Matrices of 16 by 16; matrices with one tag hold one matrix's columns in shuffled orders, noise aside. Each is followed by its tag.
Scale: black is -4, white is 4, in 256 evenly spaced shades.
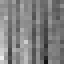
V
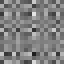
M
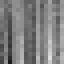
V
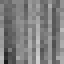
V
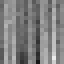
V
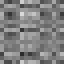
M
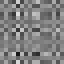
M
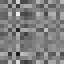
M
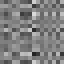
M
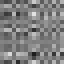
M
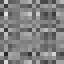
M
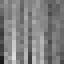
V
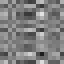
M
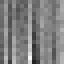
V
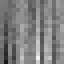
V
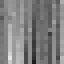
V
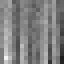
V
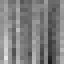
V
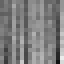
V
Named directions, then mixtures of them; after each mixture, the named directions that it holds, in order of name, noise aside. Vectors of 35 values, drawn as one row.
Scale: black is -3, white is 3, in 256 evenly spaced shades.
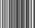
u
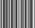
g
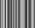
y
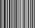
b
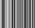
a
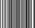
u, y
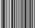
a, g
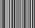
a, b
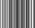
u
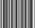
g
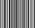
b, u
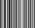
b, y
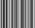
g, y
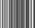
u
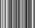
u, y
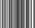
u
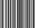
b, g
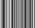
a, g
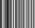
a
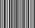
b, u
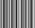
g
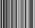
g, u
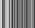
a, u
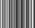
u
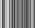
a, u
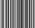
b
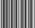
g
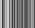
a, u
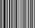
b, g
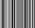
a
